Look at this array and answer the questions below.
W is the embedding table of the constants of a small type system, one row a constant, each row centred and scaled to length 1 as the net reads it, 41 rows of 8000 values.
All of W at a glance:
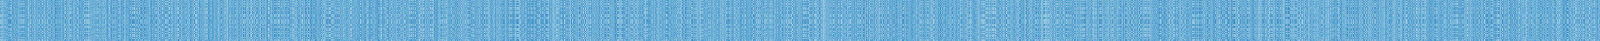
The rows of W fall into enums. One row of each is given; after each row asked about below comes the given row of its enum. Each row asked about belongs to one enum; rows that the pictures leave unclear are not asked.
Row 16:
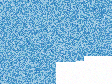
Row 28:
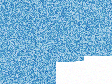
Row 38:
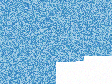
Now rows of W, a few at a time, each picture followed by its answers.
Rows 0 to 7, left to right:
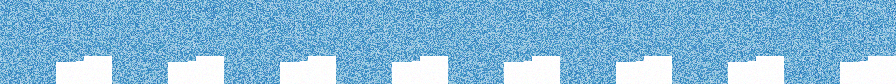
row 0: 38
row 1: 16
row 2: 38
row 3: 16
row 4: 16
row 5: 38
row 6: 16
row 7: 28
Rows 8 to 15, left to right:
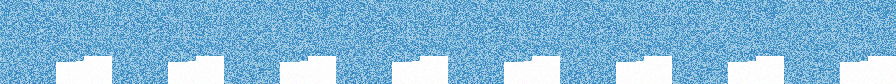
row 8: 38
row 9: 38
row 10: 16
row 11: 38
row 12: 38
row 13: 38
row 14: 16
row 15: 16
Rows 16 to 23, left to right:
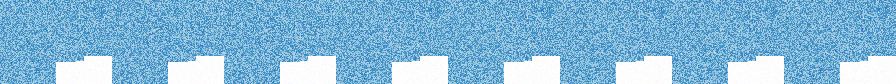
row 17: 38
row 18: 38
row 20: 16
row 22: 16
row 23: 16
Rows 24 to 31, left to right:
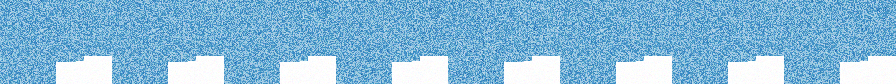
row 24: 38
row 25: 38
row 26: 16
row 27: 16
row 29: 38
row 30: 38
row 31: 16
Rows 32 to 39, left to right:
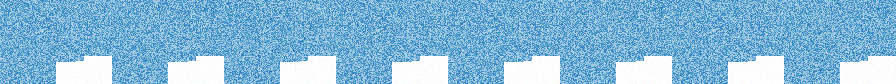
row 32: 38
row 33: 16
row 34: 28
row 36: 38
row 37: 16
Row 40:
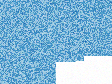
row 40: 16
